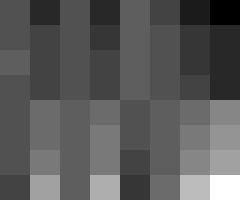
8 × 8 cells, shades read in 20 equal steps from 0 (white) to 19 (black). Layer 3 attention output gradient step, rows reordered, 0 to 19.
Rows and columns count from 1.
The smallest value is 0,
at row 8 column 8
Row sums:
120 111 109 109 92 89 87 70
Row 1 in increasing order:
12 13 13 14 16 16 17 19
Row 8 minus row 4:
1 -7 -1 -8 3 -2 -9 -16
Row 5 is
13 11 12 11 13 12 11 9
